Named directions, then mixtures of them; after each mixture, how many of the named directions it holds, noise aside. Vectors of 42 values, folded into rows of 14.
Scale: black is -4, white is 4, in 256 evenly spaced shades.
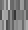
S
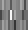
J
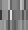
two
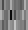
one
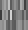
two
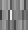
two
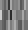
two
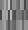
two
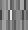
two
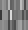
two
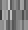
two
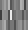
two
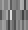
two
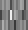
one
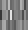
two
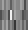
one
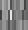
two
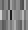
two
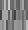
one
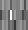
one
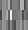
two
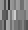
one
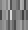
two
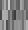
one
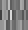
two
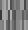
two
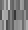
one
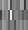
two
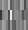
two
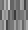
one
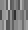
one
